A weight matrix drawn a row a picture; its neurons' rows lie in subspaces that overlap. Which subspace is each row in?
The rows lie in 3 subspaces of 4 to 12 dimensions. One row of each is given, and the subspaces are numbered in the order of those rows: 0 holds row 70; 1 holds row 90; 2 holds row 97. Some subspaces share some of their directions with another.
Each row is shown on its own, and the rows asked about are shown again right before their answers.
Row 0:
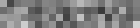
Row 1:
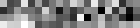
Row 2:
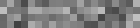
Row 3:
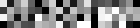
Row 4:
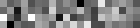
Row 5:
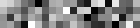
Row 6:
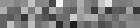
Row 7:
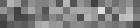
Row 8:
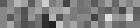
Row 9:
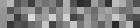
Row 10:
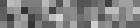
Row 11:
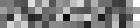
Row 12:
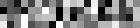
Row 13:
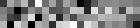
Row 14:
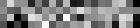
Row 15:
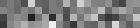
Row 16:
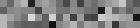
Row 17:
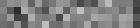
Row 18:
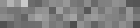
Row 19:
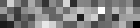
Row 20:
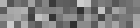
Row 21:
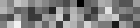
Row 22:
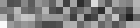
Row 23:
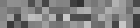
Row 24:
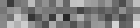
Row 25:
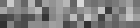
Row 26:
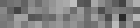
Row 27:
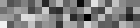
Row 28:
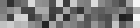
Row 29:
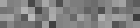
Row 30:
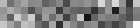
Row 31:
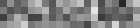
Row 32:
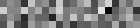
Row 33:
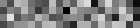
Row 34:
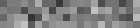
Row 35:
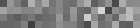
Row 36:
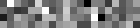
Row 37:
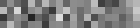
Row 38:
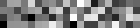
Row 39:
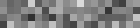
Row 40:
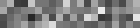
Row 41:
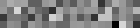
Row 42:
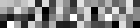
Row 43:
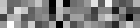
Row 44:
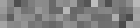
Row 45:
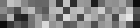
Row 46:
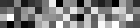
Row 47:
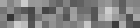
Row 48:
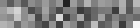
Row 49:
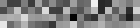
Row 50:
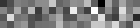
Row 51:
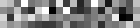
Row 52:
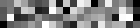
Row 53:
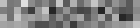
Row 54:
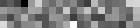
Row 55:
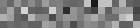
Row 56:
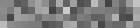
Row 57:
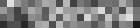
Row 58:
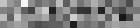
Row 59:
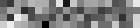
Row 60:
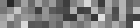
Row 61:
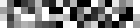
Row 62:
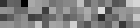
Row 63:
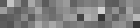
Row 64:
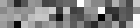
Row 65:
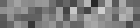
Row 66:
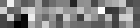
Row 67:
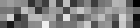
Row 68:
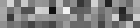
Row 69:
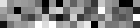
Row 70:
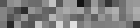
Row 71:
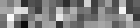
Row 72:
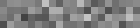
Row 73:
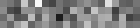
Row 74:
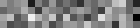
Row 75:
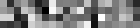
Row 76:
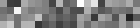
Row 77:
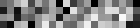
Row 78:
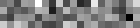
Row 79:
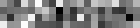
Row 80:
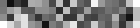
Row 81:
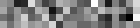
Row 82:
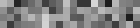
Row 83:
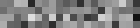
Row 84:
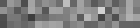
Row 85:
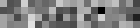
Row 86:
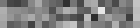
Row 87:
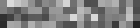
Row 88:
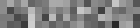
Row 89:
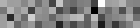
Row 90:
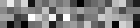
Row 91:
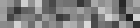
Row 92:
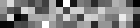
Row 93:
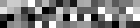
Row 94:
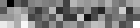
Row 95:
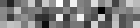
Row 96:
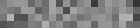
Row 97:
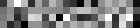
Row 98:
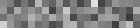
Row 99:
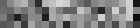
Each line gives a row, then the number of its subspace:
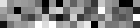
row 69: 0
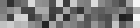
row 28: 2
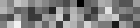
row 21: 0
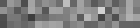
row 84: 1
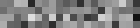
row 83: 2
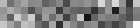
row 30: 0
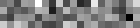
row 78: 0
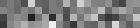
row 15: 2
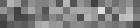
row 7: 1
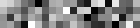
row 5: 0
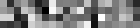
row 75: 0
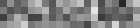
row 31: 0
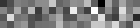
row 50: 0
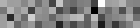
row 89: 0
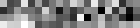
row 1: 0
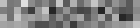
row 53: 1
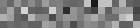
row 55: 0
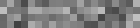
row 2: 0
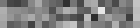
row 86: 0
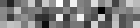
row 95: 0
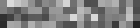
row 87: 0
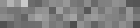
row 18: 1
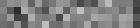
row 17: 0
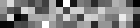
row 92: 2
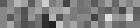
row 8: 2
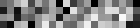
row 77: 0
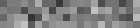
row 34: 0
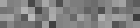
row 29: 2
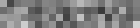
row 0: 2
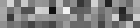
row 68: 1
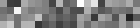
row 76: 0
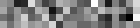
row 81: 2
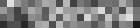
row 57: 2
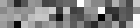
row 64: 0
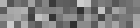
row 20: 0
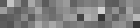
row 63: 2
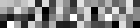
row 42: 0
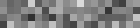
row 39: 0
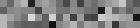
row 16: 2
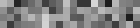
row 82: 2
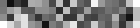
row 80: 1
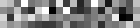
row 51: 1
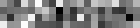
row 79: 0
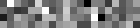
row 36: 0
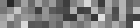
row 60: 0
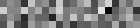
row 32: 0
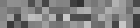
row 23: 2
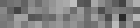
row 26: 0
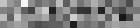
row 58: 1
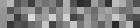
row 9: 2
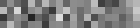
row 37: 0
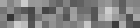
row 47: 0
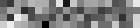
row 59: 2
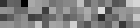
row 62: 1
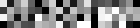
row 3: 0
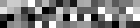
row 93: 0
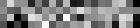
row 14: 2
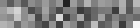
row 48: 0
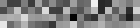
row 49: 0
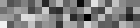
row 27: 2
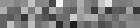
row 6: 0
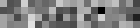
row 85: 0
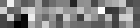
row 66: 0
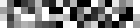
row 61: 2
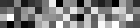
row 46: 0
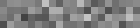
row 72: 2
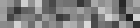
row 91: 0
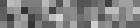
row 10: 0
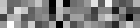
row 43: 0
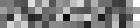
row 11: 2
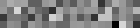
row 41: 0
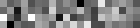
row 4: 0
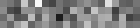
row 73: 0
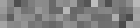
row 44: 2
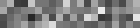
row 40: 2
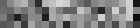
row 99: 0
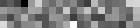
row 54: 1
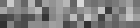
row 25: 0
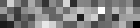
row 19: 2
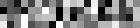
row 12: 0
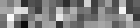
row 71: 0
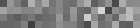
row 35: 0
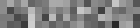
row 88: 0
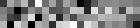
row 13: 0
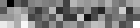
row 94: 1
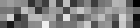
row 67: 2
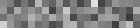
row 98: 0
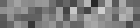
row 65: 0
